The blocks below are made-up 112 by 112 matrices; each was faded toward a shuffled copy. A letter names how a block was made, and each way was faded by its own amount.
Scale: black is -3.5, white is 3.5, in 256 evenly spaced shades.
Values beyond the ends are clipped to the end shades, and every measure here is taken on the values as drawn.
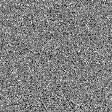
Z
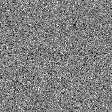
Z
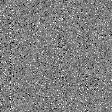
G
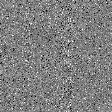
G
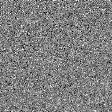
Z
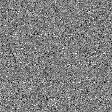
Z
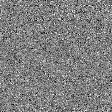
Z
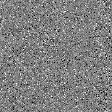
G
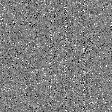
G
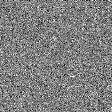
Z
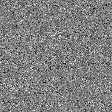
Z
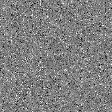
G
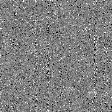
G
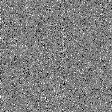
G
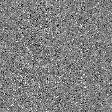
G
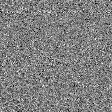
Z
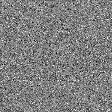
Z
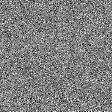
Z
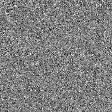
Z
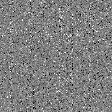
G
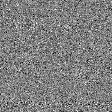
Z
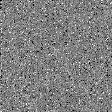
G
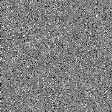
G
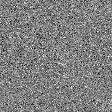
Z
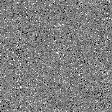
G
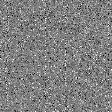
G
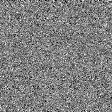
Z
